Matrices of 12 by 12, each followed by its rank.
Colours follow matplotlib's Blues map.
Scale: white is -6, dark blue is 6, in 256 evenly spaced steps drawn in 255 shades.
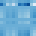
one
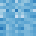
two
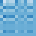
one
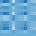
one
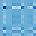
one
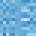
two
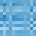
two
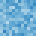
full rank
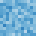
full rank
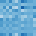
two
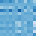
two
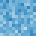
full rank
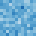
full rank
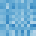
two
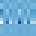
one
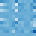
two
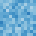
full rank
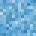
full rank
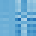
one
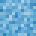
full rank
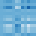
one
